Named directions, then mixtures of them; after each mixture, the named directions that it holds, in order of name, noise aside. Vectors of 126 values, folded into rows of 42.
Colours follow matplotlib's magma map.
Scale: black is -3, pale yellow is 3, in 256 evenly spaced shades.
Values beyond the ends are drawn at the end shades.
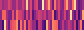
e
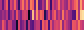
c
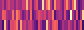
e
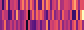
c, e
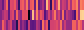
c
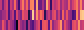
c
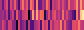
c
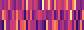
e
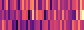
c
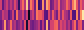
c, e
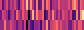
c, e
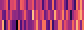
c, e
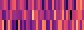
c, e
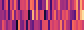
c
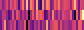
c, e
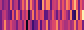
c, e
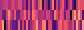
e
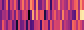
c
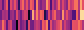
c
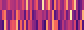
e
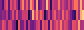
c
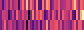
c, e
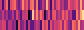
c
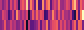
c, e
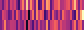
c, e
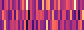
c, e
